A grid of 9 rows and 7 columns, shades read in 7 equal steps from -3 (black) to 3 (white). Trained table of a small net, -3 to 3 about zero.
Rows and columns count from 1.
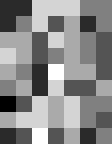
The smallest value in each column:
-3 -2 -2 -1 -1 -2 -1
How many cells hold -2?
8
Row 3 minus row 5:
0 1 1 -1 0 -1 0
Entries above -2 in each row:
5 5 7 7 6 6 6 7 5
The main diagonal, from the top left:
-2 0 -1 0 1 -1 0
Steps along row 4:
down down up up down down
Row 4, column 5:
1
